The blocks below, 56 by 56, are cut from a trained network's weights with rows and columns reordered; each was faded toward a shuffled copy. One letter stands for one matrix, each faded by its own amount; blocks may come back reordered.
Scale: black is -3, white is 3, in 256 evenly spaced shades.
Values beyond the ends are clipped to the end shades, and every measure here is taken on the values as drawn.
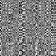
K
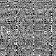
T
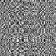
K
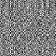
K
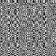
K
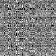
T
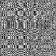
K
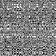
T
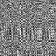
K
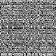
T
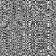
K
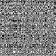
T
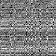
T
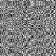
K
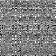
T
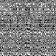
T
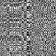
K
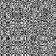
K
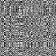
K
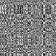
K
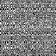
T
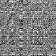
T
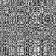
K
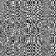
K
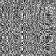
K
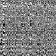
T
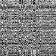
T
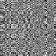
K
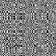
K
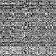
T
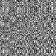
K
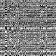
T
